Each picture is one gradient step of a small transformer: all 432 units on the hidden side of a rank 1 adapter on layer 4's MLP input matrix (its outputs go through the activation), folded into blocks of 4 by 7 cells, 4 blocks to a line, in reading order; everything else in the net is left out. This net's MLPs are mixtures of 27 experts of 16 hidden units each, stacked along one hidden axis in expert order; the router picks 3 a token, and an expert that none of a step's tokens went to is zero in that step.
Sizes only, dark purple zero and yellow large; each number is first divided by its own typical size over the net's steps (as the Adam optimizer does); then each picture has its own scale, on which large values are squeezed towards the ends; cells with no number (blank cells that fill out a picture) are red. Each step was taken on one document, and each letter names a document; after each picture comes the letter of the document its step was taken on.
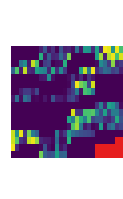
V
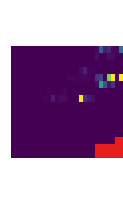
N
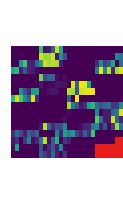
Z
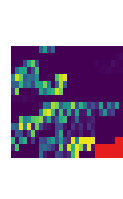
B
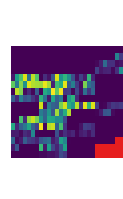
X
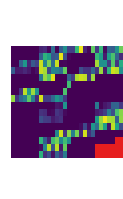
Z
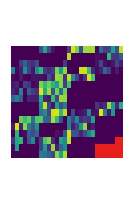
B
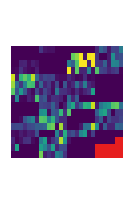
X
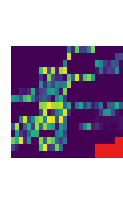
B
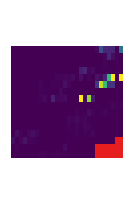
N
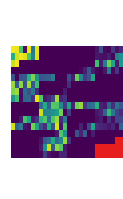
X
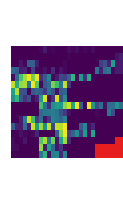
X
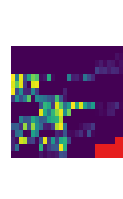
X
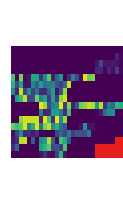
B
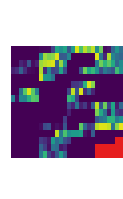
Z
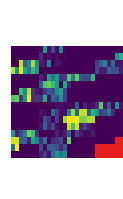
V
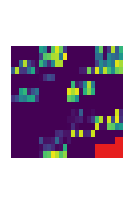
Z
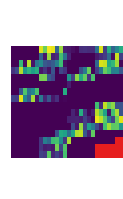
Z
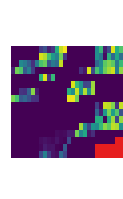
Z
